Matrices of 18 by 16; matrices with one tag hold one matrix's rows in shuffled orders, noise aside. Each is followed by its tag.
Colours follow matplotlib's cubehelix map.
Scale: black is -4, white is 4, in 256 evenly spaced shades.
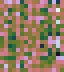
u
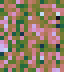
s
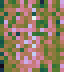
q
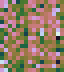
s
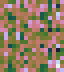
u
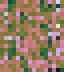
u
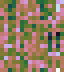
u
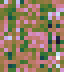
u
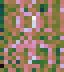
q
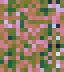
u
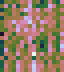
q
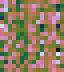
s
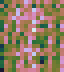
q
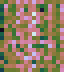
q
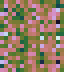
s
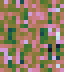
u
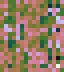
u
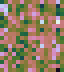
s
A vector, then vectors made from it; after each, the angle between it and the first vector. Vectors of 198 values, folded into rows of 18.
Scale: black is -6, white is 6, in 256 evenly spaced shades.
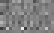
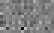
nearly opposite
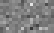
partly aligned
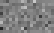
partly aligned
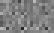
nearly opposite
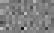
nearly opposite
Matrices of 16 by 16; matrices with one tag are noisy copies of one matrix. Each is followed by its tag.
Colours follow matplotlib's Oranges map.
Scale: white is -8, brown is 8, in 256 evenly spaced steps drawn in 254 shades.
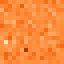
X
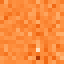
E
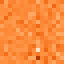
E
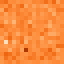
X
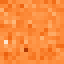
X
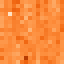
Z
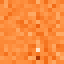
E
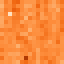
Z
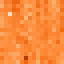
Z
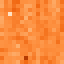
Z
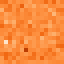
X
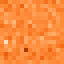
X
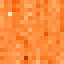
Z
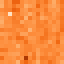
Z
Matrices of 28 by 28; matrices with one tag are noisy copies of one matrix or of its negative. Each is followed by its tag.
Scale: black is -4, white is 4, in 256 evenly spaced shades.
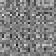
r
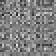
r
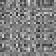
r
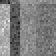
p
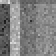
p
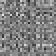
r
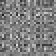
r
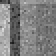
p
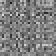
r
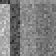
p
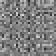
r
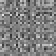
r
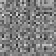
r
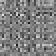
r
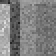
p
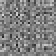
r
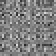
r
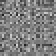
r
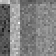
p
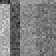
p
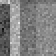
p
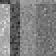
p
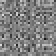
r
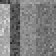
p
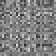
r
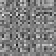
r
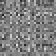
r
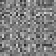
r
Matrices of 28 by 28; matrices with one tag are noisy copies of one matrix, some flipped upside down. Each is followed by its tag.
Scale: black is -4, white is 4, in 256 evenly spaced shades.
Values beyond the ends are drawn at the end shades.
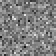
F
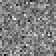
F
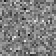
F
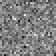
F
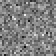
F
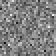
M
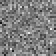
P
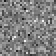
F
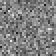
M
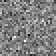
F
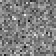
F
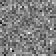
P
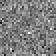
P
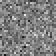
F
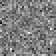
P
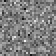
F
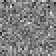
P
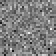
P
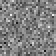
M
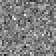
F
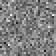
M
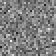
M
